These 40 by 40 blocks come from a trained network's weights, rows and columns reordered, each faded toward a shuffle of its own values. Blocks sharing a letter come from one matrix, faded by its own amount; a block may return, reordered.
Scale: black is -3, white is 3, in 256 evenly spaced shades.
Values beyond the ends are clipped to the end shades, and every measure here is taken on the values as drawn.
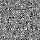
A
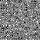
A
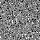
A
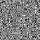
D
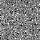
A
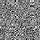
D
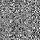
D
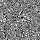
A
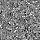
A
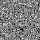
A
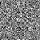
D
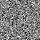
A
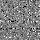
A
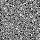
A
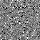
A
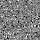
A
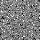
A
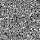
A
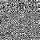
D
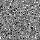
A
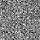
D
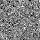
A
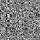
D
